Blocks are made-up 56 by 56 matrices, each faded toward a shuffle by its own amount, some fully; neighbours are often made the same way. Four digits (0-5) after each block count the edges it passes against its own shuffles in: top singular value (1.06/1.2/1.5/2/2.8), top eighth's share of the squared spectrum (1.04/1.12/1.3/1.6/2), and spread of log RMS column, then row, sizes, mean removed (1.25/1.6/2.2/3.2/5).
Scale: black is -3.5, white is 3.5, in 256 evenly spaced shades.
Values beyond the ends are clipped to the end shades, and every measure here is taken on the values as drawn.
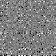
4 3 1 2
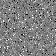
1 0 0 0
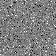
2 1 0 0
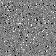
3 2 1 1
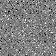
2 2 1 0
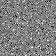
0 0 0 0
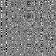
4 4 3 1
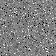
2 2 0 0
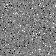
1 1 0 1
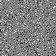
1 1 0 0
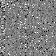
3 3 1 0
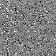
3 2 1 0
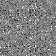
3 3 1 1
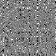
4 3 2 1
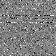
2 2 0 2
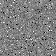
0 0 0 0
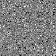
3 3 1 1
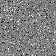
1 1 0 0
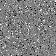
0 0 0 0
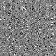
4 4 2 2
